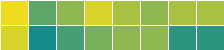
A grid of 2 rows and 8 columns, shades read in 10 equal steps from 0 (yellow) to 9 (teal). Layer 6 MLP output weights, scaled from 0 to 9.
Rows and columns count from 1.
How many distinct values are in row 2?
6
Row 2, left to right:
1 9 7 5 4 4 8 8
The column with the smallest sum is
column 1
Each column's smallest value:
0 6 4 1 3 4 3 3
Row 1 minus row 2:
-1 -3 -3 -4 -1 0 -5 -5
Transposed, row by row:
0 1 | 6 9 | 4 7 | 1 5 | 3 4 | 4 4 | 3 8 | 3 8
